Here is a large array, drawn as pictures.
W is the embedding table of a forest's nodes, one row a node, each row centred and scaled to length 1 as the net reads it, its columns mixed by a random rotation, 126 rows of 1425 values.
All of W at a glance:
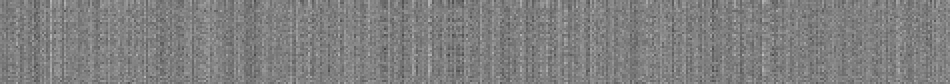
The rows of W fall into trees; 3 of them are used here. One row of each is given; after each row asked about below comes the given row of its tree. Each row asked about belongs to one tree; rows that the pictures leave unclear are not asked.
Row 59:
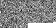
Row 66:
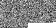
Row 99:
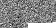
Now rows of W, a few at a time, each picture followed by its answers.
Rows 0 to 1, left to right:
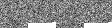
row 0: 99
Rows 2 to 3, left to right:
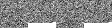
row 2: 99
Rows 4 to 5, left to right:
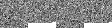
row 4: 99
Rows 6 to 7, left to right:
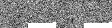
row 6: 99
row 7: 59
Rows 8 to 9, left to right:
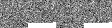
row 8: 99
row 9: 59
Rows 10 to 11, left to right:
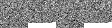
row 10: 99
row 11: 99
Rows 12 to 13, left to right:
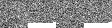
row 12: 59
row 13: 99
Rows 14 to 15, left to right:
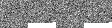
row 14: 66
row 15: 66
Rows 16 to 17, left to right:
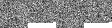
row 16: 59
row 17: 66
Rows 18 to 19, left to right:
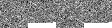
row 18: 59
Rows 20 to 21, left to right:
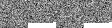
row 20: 66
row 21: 59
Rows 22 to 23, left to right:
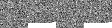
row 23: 66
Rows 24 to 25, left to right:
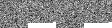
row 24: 59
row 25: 99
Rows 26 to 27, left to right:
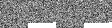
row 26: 59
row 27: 66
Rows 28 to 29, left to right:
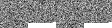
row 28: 99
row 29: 99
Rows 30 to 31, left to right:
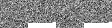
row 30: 99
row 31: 99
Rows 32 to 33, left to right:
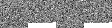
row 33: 66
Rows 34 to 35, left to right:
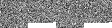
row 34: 59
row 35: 66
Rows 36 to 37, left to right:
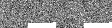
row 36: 66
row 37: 59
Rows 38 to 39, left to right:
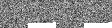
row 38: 59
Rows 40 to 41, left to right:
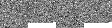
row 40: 66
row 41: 99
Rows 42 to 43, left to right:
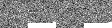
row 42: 59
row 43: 99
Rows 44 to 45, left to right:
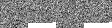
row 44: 99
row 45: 66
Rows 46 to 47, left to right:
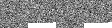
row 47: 99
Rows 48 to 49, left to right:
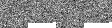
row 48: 66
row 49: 66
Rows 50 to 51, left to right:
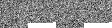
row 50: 59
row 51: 99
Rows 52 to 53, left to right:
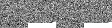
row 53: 99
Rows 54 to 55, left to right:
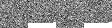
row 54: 66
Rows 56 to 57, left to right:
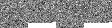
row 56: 99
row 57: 66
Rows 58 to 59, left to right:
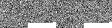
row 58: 66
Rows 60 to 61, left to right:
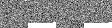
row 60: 66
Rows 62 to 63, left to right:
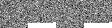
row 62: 59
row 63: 66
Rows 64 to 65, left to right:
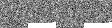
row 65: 66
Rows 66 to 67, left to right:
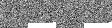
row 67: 99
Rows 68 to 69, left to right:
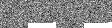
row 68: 66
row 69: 99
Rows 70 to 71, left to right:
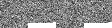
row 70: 59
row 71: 99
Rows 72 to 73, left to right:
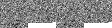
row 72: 99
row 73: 99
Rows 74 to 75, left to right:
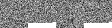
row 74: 99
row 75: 59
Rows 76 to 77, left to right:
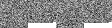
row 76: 66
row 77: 99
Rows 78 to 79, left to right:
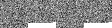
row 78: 99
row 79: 66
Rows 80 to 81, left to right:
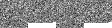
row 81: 99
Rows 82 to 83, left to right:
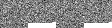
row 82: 99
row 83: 99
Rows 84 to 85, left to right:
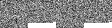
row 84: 59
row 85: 66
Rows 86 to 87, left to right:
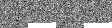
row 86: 99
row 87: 59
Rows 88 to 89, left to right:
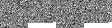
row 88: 66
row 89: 99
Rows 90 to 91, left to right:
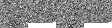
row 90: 99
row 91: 99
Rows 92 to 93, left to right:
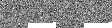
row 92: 66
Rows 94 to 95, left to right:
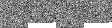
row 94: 66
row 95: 66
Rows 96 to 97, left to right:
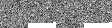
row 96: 66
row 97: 99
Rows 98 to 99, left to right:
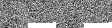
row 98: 59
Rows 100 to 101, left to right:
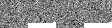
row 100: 59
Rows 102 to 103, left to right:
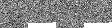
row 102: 99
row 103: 66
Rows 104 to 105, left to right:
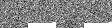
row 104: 99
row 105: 99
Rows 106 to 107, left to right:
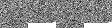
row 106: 99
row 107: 99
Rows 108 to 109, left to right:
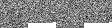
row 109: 66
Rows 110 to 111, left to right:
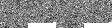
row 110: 66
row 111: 99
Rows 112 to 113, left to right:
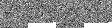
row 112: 66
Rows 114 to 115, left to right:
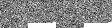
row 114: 59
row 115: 99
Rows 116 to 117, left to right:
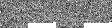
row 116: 59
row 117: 66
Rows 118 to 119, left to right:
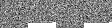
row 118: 99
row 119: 66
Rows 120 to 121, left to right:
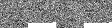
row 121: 59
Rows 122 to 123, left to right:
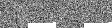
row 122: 59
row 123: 99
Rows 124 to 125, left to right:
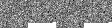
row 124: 66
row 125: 66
